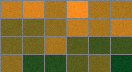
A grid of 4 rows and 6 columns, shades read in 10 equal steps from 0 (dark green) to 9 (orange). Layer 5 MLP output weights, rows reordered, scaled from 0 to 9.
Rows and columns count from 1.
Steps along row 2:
same up up down up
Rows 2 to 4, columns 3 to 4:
5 7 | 6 3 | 1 3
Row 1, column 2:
8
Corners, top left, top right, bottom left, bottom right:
7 6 5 0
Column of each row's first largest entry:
4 4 3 1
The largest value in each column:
7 8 6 9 6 7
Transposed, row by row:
7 4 4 5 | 8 4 4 1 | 6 5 6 1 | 9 7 3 3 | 6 6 2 4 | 6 7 2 0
